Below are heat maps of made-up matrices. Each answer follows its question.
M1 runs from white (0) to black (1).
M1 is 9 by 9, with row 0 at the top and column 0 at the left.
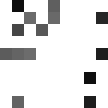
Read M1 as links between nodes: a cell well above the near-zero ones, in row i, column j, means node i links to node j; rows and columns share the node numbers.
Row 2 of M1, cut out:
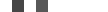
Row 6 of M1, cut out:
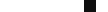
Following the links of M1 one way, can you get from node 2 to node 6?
no
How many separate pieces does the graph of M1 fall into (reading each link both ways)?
2
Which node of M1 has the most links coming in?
node 1
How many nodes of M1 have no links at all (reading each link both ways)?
1
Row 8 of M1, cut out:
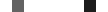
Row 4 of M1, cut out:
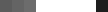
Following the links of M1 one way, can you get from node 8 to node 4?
yes
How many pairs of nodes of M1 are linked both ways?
4
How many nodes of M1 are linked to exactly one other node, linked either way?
2
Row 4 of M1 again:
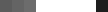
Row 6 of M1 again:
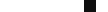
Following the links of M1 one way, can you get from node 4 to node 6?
no
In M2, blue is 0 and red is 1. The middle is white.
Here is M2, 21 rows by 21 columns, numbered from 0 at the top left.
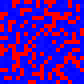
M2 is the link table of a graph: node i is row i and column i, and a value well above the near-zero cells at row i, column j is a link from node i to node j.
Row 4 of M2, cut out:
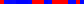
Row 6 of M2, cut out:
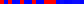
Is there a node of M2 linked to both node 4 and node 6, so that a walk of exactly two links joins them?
yes
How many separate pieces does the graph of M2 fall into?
1
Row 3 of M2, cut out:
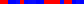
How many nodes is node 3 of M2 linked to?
9
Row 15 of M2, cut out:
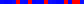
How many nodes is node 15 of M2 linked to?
6
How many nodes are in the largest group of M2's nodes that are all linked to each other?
4
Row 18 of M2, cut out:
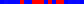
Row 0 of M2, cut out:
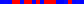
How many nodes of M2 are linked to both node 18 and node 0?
2
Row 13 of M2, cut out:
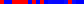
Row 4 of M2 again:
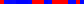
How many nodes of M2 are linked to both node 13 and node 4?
3
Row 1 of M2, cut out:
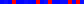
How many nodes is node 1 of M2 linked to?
5
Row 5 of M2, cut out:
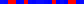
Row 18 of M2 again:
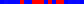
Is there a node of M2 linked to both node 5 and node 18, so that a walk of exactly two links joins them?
no
